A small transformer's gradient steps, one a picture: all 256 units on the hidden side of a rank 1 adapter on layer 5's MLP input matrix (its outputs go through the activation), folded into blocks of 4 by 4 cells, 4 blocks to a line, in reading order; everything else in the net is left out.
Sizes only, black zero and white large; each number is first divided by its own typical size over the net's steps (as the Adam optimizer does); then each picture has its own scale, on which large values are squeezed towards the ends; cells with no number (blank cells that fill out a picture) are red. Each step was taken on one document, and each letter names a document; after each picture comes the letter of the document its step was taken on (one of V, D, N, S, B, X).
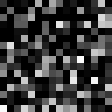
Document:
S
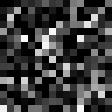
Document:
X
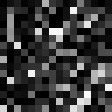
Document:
X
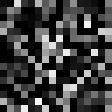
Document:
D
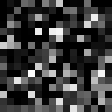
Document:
X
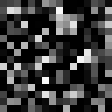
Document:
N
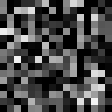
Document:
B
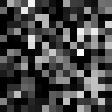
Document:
B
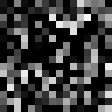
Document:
N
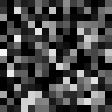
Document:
B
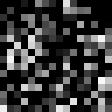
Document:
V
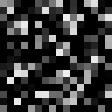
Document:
N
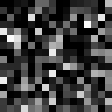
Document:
D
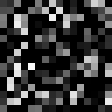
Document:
N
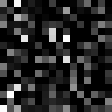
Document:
S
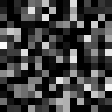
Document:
B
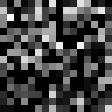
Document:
V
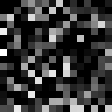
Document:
X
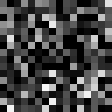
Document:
D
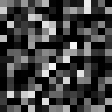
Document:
V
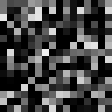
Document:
V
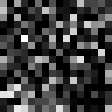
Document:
S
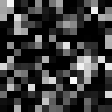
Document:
N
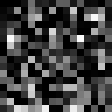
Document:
X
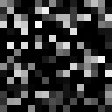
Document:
N
